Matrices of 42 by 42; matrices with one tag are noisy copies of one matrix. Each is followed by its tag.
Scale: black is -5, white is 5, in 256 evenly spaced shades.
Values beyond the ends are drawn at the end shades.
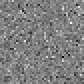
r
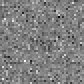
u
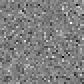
r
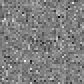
u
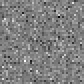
u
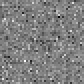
u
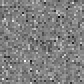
u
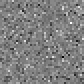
r
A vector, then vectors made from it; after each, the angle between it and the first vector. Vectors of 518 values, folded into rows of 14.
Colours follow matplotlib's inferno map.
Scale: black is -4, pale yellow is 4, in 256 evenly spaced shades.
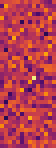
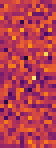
nearly parallel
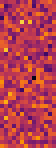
nearly opposite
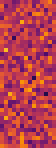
nearly opposite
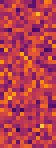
partly opposed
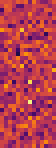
partly aligned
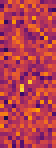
partly aligned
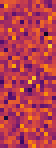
nearly parallel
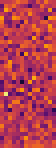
partly aligned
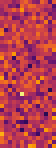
orthogonal
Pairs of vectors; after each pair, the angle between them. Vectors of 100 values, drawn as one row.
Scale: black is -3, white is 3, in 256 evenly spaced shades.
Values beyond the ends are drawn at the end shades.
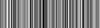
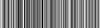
orthogonal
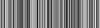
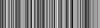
orthogonal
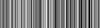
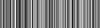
partly opposed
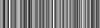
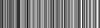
partly opposed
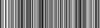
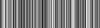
partly aligned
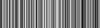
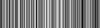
nearly parallel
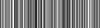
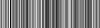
partly opposed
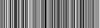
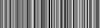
orthogonal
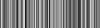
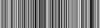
partly opposed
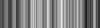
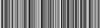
orthogonal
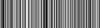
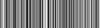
nearly opposite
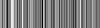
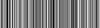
partly aligned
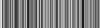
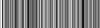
nearly parallel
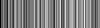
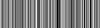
partly opposed
